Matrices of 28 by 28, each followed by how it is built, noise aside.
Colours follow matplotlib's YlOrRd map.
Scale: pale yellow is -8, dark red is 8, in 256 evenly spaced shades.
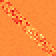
banded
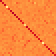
diagonal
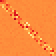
banded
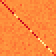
diagonal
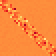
banded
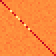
diagonal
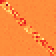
banded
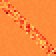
banded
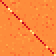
diagonal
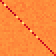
diagonal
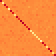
diagonal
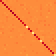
diagonal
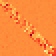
banded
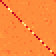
diagonal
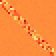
banded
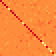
diagonal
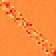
banded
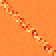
banded
